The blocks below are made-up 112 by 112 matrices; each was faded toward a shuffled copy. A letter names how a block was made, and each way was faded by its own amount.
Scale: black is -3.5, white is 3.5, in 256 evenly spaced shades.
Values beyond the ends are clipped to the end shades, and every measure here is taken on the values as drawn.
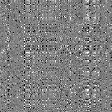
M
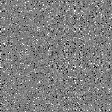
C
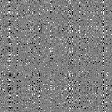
M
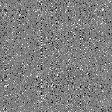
C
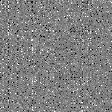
C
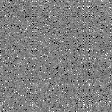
C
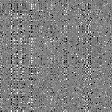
M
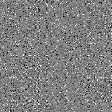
C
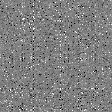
C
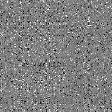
C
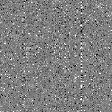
C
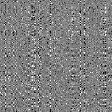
M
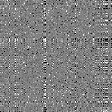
M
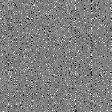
C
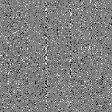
C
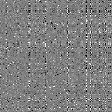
M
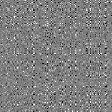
M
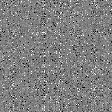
C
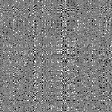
M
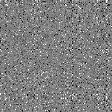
C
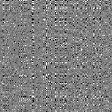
M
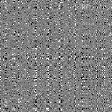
M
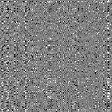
M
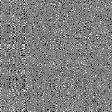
C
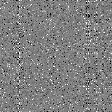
C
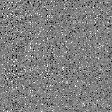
C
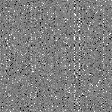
C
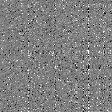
C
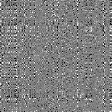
M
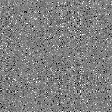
C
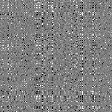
M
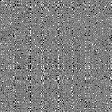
M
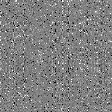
C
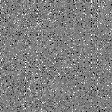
C
